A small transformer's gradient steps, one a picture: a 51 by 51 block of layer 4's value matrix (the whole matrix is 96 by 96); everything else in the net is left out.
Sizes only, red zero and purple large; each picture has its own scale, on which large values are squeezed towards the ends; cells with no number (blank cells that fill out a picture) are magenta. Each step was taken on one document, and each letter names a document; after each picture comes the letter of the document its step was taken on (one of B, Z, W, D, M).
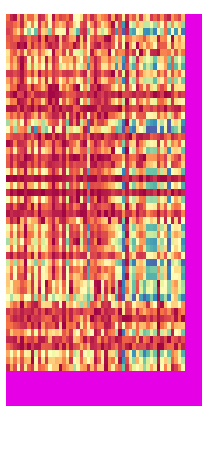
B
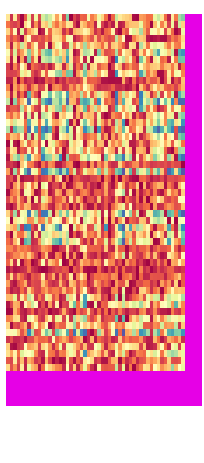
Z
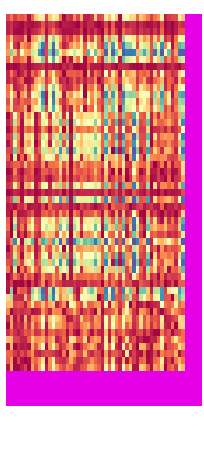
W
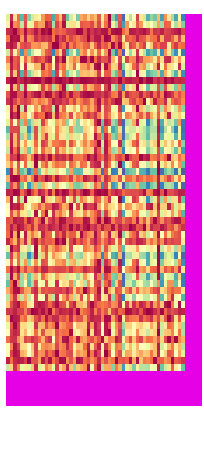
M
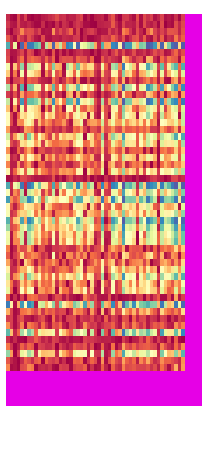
M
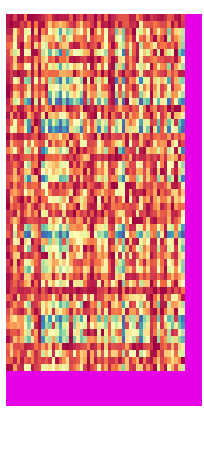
Z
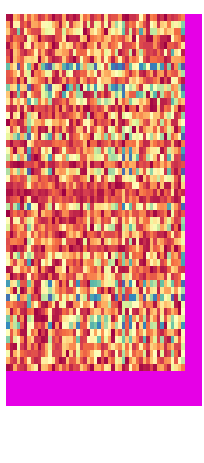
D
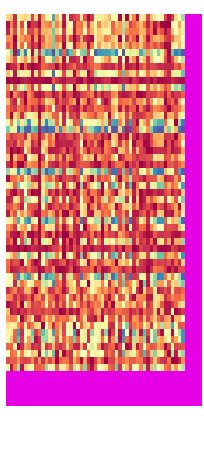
Z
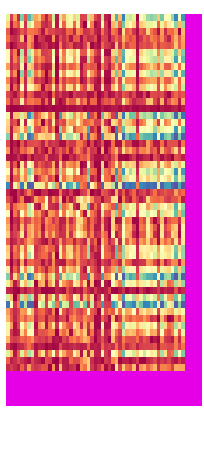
M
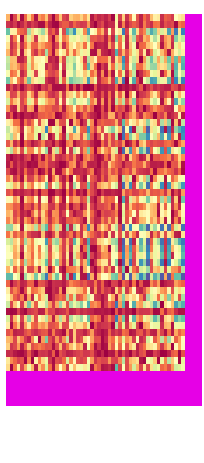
B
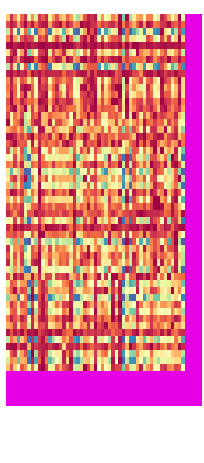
D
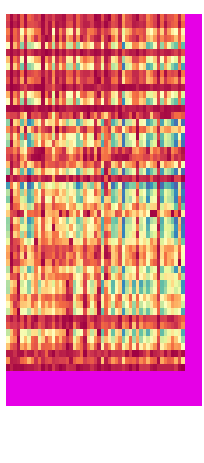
M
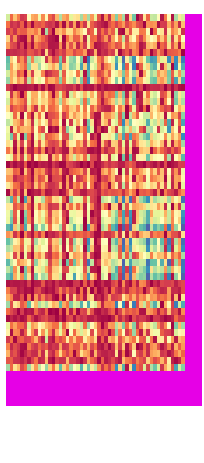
B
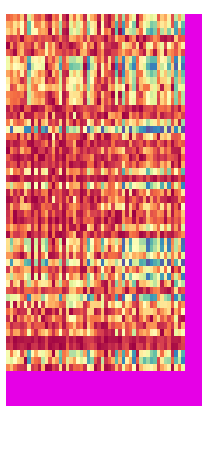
B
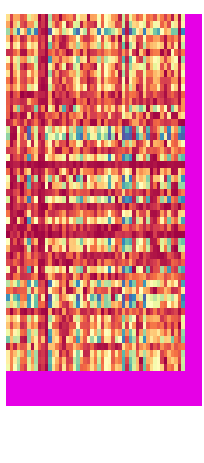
D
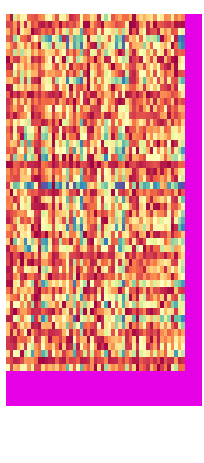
Z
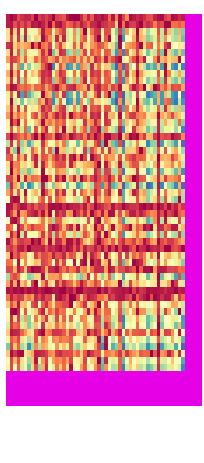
M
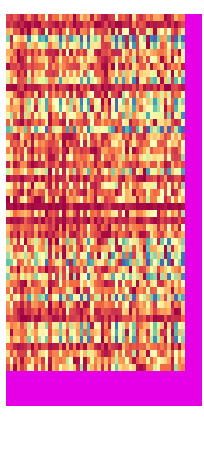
B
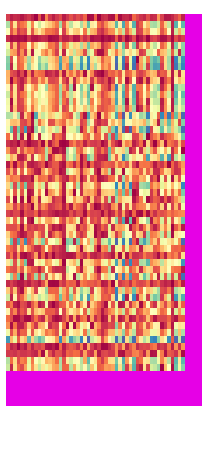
B
